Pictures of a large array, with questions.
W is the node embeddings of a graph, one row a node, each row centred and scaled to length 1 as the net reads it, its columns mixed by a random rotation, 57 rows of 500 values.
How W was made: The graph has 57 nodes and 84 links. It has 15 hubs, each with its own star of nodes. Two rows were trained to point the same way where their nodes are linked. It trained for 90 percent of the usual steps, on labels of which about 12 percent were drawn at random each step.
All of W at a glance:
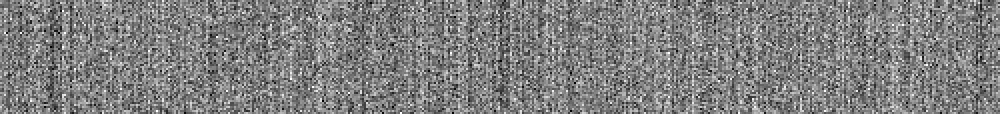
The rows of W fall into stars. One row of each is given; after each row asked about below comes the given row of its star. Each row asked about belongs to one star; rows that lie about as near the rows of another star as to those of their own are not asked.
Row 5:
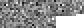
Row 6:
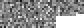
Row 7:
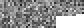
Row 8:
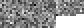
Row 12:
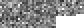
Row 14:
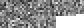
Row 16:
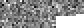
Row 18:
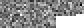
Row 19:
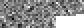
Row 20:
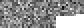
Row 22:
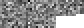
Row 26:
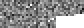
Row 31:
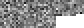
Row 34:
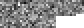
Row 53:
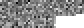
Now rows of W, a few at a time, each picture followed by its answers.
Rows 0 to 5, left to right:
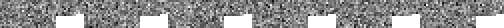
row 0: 20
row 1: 8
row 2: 20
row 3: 22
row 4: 19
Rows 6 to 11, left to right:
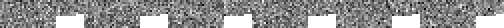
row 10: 53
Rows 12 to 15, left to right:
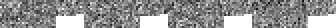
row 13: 22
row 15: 53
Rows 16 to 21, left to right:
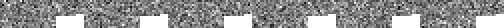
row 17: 31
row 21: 14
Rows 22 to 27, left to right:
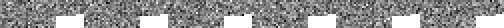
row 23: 12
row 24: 14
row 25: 20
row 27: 26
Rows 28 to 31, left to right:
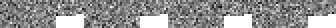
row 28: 19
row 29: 19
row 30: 8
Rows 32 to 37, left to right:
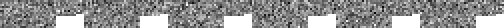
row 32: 8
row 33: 6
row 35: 26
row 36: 31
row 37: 16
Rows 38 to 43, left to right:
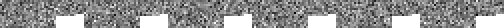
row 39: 7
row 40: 22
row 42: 18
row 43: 12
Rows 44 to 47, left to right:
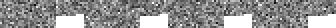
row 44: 18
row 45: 20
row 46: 14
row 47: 16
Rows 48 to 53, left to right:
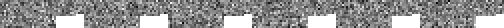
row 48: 5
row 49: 8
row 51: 26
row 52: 34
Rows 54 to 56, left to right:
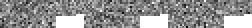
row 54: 19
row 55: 31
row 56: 16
